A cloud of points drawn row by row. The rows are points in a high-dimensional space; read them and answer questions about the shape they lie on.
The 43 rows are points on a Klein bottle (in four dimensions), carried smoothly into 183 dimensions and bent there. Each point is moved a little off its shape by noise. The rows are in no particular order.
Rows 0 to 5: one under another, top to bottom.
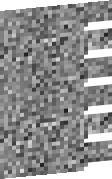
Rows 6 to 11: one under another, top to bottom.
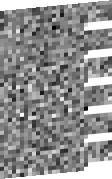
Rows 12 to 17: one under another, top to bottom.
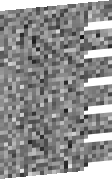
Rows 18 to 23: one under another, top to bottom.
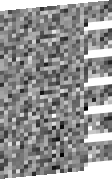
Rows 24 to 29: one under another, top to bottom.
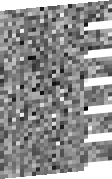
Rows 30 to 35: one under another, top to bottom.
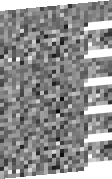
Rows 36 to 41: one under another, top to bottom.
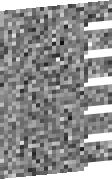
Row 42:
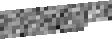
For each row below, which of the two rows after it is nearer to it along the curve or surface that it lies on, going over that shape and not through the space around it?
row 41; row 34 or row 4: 34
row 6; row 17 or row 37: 37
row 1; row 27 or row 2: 27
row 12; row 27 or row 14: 27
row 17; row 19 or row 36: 36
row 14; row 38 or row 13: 13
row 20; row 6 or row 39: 6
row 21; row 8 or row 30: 8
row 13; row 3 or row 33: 3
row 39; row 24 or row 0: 0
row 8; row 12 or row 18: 18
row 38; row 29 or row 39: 29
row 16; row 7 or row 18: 7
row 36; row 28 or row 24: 24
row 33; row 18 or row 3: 18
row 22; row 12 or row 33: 33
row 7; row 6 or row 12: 6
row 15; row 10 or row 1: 10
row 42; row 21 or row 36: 21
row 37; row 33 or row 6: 6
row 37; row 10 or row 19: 19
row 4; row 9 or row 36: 9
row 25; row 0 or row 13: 13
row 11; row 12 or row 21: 21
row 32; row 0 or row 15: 0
